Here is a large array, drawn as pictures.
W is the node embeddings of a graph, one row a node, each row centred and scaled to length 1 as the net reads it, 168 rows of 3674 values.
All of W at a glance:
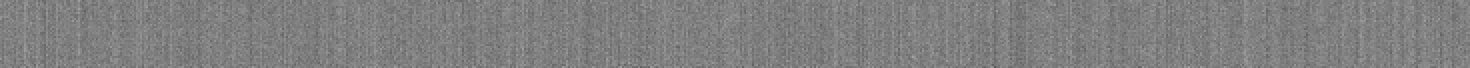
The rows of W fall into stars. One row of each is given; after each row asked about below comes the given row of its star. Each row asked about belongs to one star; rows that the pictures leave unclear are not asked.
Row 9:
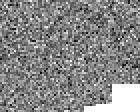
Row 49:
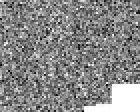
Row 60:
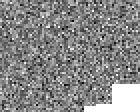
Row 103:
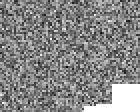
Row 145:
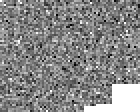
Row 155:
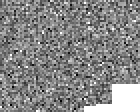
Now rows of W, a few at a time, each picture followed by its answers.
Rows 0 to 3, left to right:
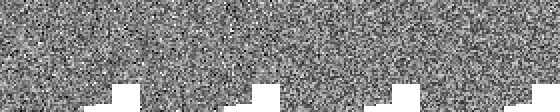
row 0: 155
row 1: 155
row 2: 145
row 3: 60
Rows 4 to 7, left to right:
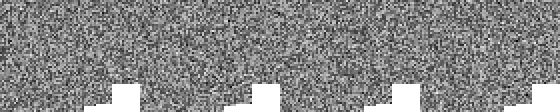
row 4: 145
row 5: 60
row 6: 60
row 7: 145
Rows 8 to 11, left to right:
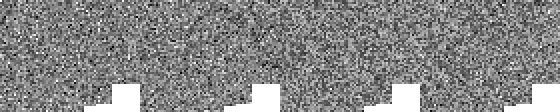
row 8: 145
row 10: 60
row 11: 145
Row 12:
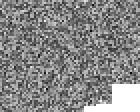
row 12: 60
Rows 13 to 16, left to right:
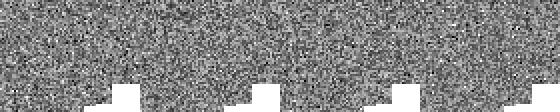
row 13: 9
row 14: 103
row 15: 49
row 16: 155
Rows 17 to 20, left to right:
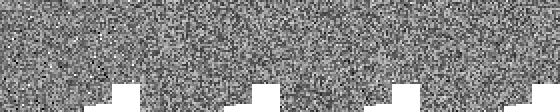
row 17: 60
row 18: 155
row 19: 103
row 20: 9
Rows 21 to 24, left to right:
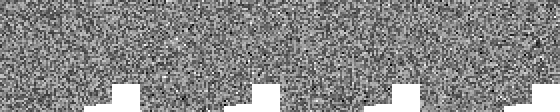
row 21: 103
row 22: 9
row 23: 155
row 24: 49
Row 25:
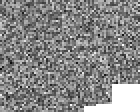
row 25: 103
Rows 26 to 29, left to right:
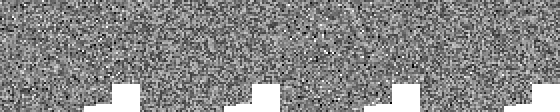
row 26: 60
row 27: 60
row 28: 103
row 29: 9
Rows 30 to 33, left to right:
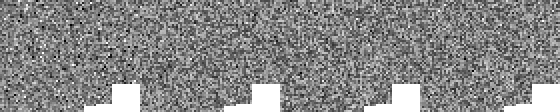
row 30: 145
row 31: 49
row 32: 9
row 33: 9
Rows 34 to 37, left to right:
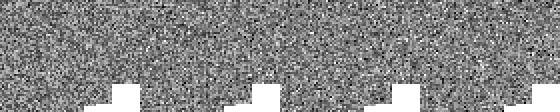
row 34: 103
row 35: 60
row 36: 9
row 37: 145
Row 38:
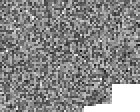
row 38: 9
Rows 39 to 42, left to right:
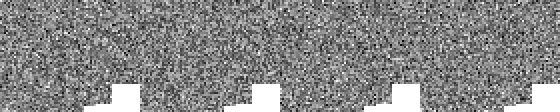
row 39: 49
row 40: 49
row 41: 60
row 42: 9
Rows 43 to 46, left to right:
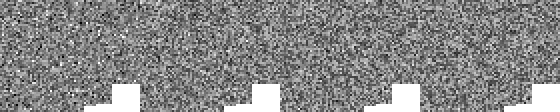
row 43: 145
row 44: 145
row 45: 60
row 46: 9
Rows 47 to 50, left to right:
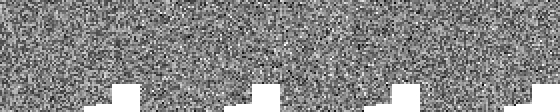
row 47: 49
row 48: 9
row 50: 103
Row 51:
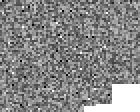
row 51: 155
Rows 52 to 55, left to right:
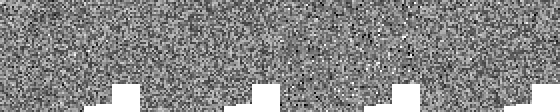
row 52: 103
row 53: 145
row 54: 145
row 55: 49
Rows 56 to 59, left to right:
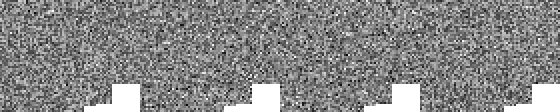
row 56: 145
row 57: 60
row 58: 49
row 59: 103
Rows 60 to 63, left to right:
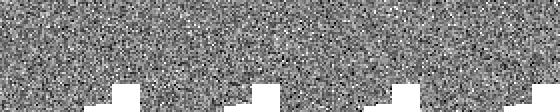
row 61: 60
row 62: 103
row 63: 155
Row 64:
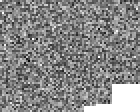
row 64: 49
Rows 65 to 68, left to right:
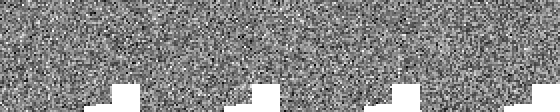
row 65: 49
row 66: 60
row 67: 60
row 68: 155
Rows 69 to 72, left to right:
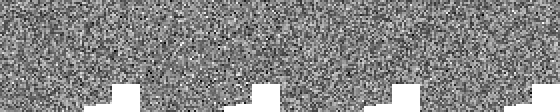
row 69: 103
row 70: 49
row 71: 155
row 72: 60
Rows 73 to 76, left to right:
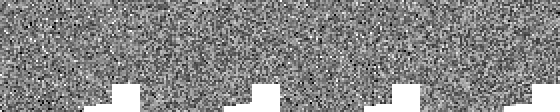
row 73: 103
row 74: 49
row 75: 145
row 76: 49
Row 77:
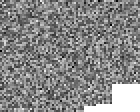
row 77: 145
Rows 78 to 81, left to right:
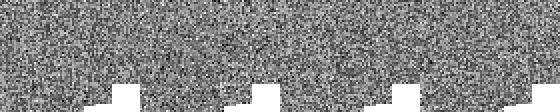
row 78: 155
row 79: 49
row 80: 49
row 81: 155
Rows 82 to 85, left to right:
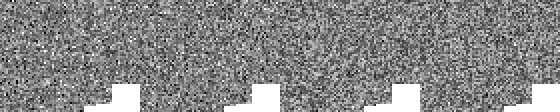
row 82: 103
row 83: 9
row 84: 9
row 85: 9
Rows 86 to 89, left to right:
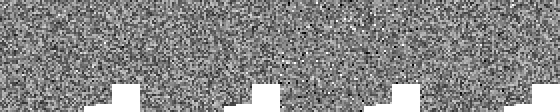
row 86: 155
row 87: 9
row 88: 103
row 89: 155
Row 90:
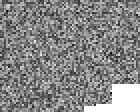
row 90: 103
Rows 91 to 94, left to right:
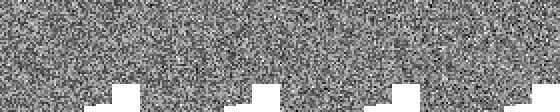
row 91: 145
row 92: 49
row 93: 9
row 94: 9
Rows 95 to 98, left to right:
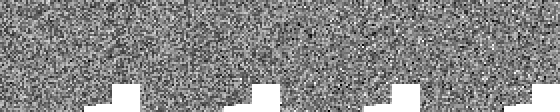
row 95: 145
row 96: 155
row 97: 49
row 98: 60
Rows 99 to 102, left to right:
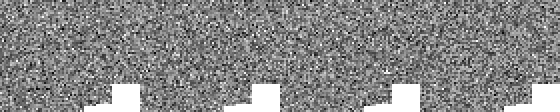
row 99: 60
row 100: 49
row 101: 49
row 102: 60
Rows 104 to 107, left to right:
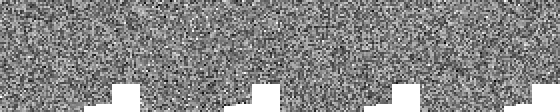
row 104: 145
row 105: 49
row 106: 155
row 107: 49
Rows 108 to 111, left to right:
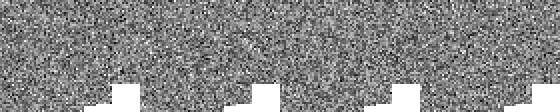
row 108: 60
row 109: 49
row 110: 49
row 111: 9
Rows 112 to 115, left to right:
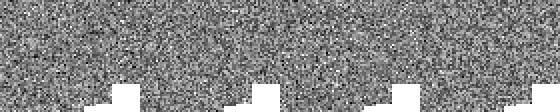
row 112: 9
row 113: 60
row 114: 103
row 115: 60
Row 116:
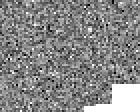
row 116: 155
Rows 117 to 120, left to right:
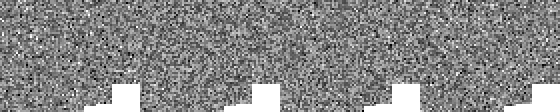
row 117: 145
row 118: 60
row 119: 60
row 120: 9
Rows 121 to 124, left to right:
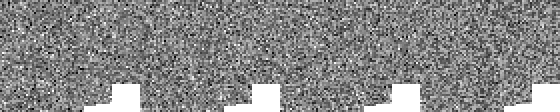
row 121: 103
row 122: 9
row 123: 9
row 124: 9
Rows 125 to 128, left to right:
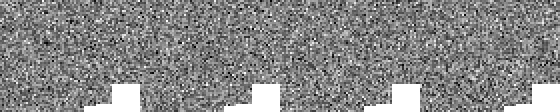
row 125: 60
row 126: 155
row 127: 9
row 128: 9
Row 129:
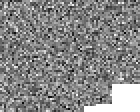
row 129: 9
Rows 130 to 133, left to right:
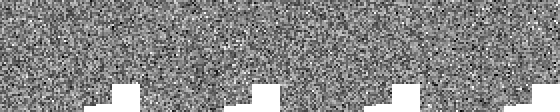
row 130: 145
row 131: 49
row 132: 155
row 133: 155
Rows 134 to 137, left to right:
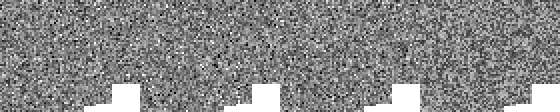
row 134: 9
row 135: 145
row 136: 9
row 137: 49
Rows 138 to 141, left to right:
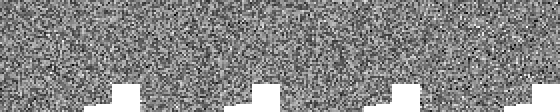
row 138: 103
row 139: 9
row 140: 49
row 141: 60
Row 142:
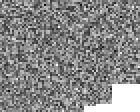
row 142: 60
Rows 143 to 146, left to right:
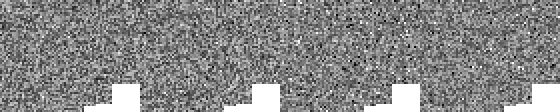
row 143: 60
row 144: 103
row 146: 60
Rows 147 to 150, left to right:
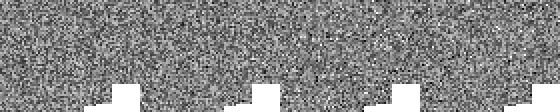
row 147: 9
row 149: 49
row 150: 145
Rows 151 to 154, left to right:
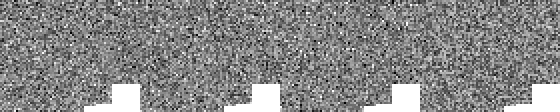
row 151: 9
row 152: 9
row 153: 155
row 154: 155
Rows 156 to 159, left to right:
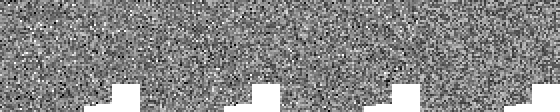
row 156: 103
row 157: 60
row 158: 49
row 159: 9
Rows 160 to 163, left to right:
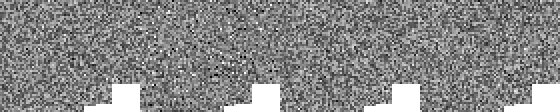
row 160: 60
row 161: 155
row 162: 60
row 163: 145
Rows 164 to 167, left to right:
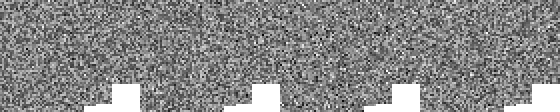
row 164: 60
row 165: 103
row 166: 49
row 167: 49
